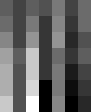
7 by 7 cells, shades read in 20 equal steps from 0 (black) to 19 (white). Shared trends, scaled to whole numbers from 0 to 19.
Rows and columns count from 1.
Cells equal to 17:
0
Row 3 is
10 5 11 4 11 3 6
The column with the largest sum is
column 3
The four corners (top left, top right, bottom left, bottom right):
7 8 15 3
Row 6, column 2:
6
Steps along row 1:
down up down up down up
